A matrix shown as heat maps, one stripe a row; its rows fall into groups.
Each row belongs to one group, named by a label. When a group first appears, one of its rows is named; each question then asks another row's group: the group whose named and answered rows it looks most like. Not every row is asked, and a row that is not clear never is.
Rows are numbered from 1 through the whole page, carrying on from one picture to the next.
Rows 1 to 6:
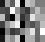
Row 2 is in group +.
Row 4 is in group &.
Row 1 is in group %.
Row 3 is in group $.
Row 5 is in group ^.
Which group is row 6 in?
%
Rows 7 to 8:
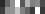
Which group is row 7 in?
%
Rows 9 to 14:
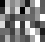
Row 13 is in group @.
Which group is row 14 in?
@
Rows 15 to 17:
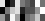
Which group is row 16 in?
&
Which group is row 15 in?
$
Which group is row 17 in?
+
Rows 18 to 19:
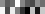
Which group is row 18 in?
$
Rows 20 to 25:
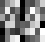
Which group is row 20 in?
&
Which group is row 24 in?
^
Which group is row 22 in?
+
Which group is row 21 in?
@
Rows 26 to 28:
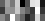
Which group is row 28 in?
+
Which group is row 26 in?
@
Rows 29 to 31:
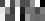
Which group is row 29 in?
@
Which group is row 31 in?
$
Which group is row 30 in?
$
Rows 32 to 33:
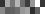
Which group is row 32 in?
@
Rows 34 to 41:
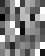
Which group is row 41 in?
@
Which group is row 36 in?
^
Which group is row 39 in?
+
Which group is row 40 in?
^
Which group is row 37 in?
+
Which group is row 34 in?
%
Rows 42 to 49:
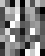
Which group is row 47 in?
+
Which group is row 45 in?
+
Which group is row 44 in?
%
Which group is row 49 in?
@
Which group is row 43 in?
%
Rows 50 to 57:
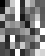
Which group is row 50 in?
%
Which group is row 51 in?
%
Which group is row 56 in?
^
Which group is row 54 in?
^
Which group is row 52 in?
$
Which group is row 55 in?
+
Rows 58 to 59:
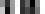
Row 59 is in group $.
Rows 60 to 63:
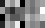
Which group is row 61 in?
^
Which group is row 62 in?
^
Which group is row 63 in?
%
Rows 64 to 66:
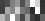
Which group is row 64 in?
@
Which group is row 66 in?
+
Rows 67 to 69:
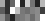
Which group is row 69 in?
^
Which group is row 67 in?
$
